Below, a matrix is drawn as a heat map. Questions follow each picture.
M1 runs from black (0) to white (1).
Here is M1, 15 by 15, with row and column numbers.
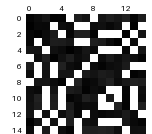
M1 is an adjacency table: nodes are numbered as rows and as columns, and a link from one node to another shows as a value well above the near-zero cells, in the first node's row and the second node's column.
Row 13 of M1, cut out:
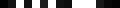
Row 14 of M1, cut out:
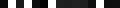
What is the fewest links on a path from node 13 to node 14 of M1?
2
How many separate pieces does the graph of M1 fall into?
2
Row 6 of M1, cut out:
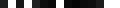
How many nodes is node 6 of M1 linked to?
5
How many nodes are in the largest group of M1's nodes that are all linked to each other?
6
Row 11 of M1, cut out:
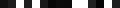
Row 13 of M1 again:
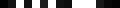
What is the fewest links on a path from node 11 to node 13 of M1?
1
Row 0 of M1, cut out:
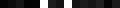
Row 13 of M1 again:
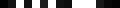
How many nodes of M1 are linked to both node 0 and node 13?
0
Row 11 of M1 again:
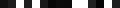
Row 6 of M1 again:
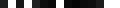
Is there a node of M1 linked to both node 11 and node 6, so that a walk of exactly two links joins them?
yes
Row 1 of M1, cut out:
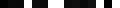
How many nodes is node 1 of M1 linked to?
5
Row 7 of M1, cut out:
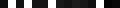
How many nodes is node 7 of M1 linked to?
4
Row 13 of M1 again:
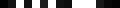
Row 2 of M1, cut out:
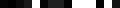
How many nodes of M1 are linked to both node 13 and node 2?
4
